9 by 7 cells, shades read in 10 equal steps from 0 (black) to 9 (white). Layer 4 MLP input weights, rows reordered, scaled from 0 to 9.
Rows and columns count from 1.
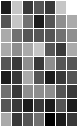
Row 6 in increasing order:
1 1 2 2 3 3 6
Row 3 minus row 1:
5 -3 1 0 1 -3 -4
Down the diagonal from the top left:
1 7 3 7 5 2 2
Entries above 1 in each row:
6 6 7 7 7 5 7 4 5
